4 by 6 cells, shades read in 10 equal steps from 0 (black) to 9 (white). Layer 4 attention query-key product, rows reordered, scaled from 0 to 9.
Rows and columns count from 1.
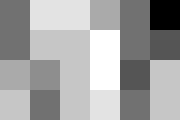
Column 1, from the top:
4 4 6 7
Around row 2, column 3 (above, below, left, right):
8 7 7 9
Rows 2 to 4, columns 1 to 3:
4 7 7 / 6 5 7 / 7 4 7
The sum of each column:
21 24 29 32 15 17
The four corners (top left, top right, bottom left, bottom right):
4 0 7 7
